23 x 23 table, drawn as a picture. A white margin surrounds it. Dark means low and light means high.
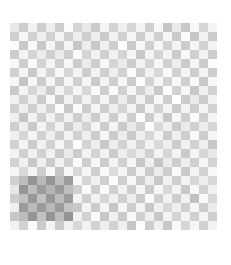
Ninth with the lowest average: bottom left. Grain: checkered. Odd patch: lower, in the bottom left.
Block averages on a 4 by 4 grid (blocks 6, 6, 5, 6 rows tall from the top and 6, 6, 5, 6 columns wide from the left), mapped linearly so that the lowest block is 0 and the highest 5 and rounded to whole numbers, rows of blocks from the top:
5555 / 5555 / 5555 / 0455
